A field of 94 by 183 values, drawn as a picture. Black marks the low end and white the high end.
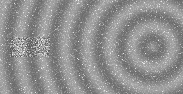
Roughest part: middle left. Odd rows or columns: none. Rings: centred on the middle right. Odd patch: rougher, in the middle left.
